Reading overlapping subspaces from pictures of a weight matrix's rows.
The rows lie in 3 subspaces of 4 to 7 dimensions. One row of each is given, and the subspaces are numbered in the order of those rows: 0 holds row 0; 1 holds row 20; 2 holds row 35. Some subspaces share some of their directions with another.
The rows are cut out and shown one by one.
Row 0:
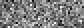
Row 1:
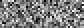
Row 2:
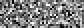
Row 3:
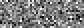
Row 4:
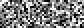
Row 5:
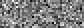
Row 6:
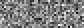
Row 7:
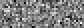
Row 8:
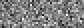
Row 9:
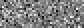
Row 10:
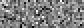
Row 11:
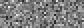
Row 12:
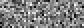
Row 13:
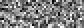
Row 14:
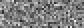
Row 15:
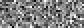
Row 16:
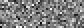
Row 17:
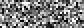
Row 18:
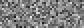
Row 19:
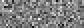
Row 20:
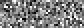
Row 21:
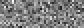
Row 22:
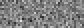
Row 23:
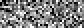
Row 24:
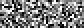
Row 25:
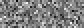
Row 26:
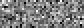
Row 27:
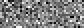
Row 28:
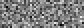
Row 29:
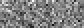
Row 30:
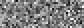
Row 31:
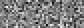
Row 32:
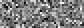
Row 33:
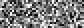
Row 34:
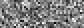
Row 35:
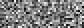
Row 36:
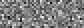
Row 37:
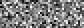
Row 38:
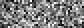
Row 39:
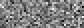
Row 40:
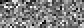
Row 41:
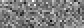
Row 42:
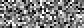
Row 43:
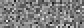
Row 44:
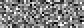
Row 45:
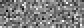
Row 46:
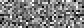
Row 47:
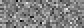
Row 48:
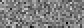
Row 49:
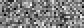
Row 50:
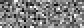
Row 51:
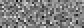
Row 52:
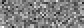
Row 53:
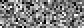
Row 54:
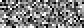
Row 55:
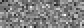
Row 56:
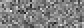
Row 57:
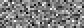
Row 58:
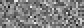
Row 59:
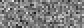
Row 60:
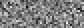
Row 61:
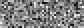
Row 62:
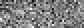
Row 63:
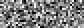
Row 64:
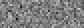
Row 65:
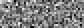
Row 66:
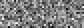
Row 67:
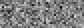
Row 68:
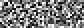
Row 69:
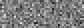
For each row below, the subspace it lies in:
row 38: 0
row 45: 2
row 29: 0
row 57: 2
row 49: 2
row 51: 2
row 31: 2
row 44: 0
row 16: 2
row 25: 2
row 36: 0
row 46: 0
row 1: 1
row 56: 0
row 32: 1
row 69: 2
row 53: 2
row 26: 1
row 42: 0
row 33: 2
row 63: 0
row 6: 0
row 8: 0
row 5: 1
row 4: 2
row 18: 2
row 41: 0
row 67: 2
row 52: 1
